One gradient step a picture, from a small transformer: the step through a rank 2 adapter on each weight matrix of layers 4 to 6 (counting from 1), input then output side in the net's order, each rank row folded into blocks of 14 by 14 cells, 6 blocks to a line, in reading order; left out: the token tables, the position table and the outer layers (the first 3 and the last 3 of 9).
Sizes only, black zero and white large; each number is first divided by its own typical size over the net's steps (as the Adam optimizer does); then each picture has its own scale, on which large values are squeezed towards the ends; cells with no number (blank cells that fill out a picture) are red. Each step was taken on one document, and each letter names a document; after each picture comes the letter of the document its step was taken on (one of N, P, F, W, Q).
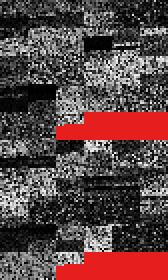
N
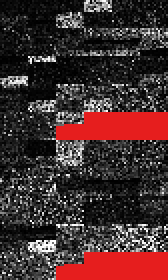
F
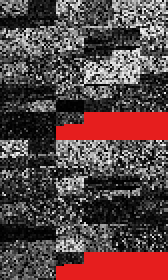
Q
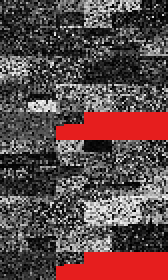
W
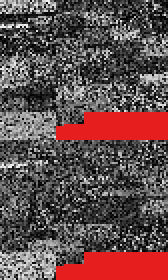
W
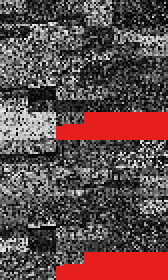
W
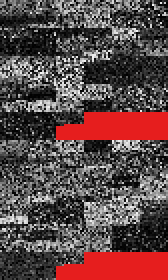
W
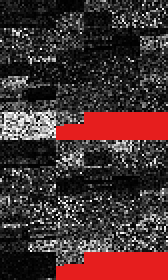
F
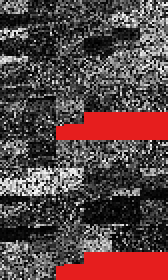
Q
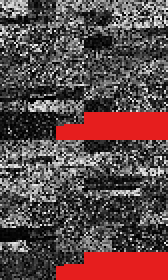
Q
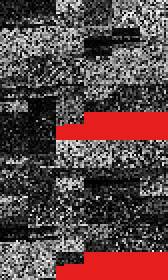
Q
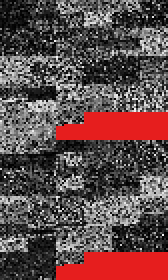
W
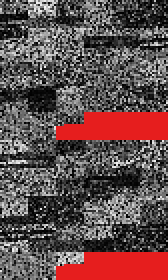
N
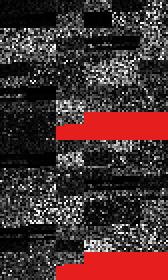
F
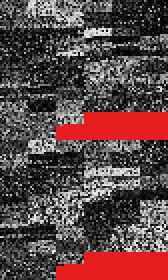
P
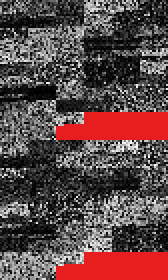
N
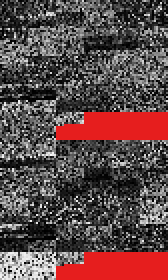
N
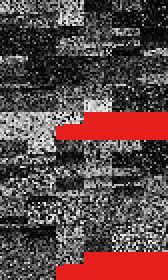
P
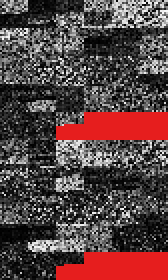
Q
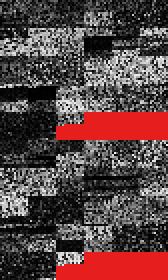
N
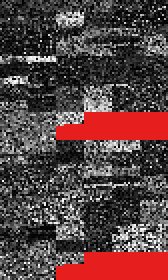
P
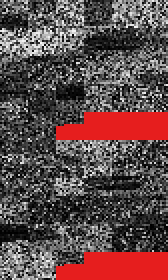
Q
